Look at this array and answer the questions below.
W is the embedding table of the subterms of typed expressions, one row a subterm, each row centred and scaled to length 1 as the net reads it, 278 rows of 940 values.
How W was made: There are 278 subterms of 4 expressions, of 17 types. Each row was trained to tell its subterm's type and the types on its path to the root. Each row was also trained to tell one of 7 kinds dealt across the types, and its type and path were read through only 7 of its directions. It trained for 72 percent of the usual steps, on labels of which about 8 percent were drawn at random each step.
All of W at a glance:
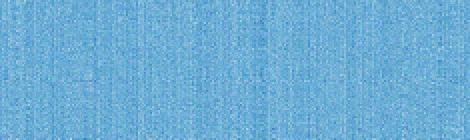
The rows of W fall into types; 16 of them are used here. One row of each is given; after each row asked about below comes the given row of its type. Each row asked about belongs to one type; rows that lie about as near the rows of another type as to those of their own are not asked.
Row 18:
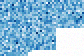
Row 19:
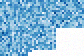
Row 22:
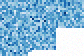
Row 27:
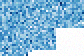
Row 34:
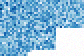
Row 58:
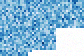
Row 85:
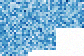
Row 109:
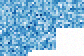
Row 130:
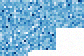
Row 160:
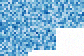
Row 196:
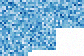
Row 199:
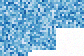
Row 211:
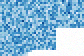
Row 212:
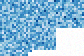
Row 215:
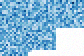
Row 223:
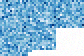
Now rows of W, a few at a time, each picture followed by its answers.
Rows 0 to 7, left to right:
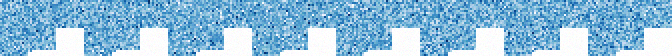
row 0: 223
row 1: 58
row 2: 85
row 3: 130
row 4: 160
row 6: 130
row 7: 22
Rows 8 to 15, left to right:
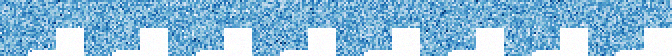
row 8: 212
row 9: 58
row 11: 85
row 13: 212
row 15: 211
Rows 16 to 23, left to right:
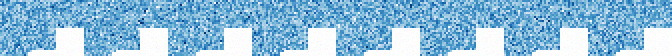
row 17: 223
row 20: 18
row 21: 211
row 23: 212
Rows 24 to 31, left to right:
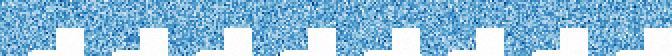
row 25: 85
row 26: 85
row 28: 27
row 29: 223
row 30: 19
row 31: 18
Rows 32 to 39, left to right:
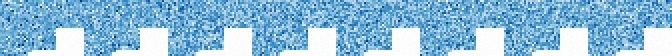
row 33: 212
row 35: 18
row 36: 196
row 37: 160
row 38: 160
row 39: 85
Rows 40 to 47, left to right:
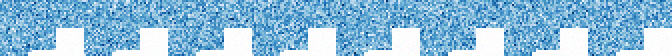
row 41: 215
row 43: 215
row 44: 85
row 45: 199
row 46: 19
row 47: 27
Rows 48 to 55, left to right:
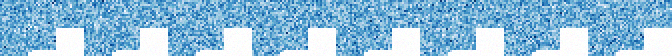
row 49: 212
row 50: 199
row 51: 22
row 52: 19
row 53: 18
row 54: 212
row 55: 160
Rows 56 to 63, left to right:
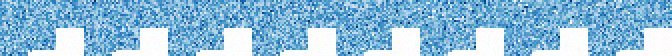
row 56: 27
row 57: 212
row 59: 27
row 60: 130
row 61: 223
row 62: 160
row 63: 27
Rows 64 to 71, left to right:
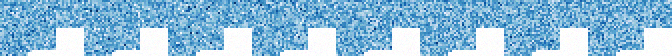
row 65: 18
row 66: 85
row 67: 19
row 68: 22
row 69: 58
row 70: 212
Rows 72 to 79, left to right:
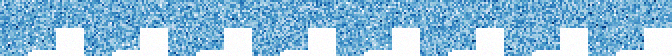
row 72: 85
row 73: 22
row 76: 85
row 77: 58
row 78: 18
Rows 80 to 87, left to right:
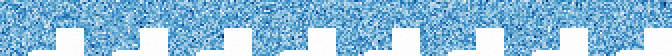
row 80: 19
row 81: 85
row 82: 215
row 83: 34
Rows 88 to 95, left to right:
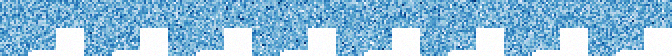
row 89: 160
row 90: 199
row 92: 22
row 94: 58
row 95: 223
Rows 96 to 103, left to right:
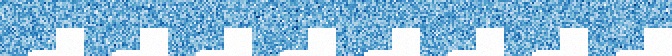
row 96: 19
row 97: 211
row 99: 196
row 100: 19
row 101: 223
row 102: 199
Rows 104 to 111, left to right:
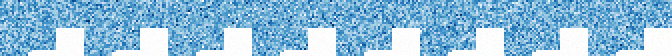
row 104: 18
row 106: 130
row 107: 199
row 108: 215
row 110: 58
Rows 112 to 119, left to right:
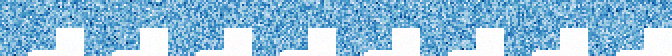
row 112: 212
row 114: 211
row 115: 211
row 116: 223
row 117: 223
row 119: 27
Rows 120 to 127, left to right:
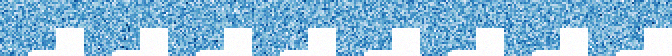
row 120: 160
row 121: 22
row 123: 215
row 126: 160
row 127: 130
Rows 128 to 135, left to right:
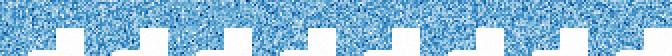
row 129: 196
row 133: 223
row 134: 215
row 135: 212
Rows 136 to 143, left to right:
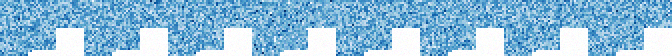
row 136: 109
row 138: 212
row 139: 196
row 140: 109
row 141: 109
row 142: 223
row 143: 215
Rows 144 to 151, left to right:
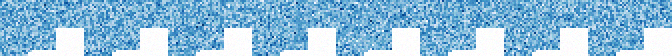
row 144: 130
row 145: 109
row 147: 130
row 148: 58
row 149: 58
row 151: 27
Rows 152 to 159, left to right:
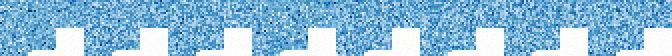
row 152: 196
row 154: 19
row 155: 160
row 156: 19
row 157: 34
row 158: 211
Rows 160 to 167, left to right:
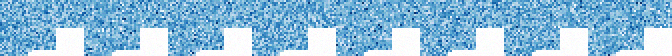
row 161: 18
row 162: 160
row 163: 211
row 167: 34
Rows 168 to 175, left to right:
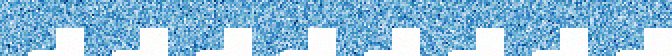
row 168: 196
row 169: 199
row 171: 211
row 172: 212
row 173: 22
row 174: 215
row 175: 109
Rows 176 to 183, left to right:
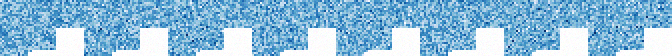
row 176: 85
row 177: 212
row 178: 27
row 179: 19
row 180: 196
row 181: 58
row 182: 160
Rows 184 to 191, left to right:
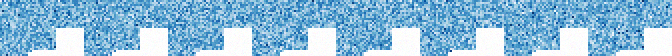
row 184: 212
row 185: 58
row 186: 160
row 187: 130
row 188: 160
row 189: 19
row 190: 85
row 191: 34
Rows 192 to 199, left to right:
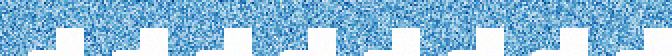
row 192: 22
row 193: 58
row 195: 223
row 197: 18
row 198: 211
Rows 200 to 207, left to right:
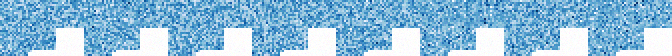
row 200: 160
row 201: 223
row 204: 109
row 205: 130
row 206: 196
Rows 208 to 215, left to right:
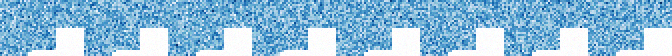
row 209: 199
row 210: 196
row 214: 58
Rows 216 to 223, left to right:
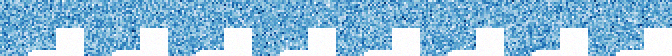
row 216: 85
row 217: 18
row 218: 215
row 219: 22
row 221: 196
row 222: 211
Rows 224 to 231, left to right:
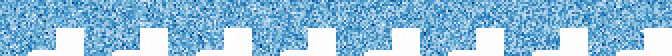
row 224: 212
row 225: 18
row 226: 199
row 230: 160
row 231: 27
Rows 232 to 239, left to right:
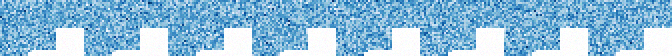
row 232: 130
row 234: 215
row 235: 223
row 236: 212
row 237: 58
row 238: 34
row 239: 196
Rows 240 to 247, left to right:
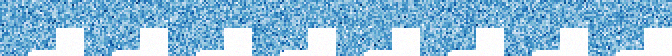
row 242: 27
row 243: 199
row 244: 130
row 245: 18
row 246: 215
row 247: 223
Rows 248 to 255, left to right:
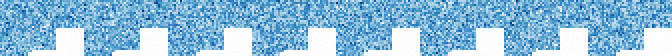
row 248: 58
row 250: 199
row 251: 211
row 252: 223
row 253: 22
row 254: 27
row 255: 19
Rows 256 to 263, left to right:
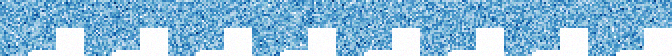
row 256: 130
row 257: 223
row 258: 196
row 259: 85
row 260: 215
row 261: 196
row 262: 22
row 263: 160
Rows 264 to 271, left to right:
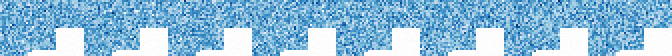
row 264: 223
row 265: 199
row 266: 212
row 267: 215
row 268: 58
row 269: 58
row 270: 109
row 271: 18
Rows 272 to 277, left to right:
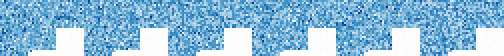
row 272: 58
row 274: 19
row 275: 34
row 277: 215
